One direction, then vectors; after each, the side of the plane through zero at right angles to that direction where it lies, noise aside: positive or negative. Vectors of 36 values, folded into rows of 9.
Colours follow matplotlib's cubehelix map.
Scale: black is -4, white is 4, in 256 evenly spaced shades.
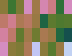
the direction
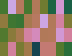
negative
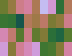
positive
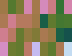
positive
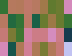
positive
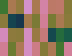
positive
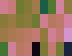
negative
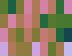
positive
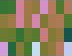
positive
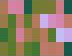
negative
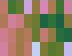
positive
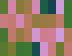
negative
